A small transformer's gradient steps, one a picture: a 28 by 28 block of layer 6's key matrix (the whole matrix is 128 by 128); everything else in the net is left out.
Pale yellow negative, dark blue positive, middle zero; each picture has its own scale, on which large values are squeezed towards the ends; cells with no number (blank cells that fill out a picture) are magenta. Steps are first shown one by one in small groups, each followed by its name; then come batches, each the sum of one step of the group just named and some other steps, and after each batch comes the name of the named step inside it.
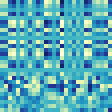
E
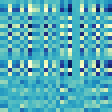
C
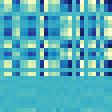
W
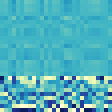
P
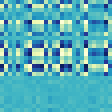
W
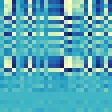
W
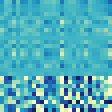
E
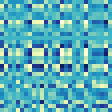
E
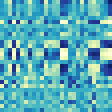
W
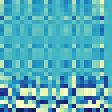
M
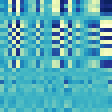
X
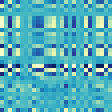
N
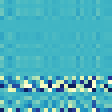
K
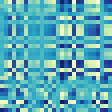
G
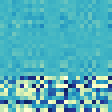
K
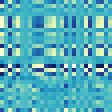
N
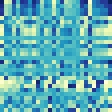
K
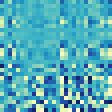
N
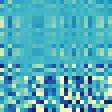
N
